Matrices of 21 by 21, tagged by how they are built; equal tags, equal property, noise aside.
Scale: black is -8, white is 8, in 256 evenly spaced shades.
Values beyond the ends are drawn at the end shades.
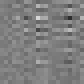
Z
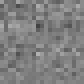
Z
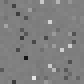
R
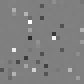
R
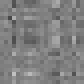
Z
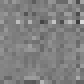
Z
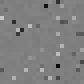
R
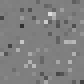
R
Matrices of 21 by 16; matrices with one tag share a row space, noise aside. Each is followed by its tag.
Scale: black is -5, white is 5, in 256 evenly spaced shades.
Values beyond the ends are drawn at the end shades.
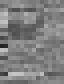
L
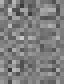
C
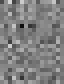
C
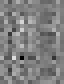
C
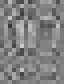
C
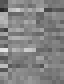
L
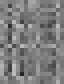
C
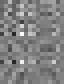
C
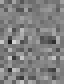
C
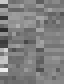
L
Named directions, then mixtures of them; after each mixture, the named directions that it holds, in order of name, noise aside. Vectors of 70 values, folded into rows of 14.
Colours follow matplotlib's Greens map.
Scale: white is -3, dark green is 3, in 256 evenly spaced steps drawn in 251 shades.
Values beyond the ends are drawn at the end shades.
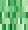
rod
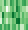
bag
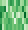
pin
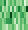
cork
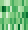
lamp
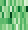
cork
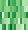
rod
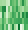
bag, lamp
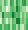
bag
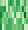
pin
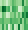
lamp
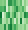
pin, rod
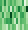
cork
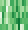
bag, lamp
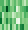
bag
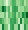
lamp, rod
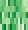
rod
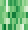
bag, rod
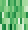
rod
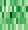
bag, cork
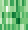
bag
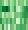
bag, lamp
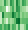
bag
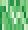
pin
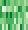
cork, lamp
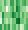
bag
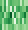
cork, pin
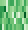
pin
